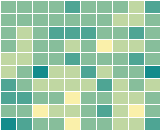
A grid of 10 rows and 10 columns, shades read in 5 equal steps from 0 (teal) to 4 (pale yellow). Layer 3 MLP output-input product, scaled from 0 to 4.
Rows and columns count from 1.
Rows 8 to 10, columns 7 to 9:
2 3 3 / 1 3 4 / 2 3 3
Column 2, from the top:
2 2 3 3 3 2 2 1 2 1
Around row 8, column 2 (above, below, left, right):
2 2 1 2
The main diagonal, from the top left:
2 2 2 2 1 1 1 3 4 1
